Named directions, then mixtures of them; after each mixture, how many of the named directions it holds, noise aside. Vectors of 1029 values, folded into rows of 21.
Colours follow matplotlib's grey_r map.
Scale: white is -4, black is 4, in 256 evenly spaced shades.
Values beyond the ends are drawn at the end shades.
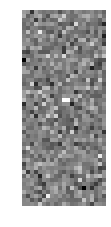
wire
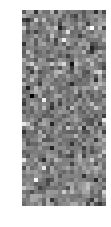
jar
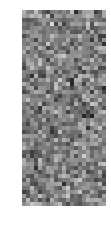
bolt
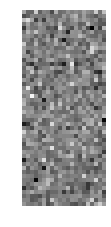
one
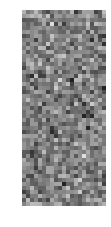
one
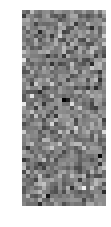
two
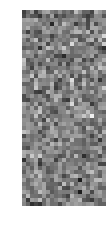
two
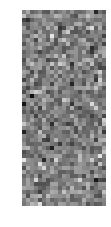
three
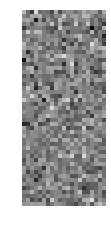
three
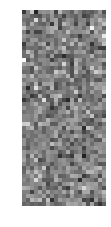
three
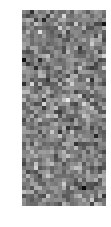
three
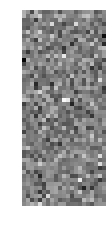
two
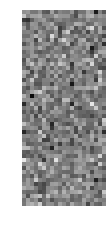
three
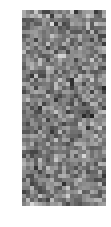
one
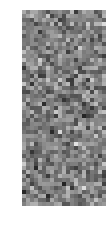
two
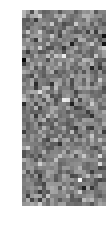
two
